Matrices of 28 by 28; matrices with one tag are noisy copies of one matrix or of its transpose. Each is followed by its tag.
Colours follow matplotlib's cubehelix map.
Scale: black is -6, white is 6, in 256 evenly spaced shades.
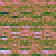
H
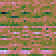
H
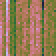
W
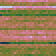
W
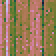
W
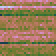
W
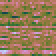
H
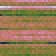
W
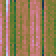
W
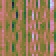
H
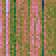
W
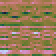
H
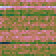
W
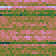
W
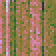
W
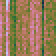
W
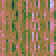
H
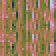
H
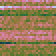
W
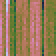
W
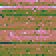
W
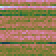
W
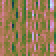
H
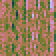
H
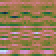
H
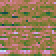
H
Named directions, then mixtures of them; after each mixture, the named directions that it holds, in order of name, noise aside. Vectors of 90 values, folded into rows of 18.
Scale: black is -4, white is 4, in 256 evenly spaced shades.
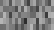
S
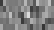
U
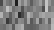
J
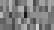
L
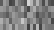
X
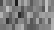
J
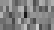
L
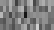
L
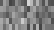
X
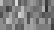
J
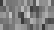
U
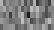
U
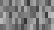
S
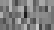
L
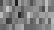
J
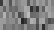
S, U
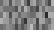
S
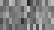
X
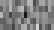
L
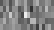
L, U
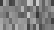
U, X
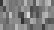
U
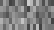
X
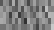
J, S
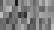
J, L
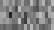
L, S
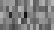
L, S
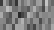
J, X
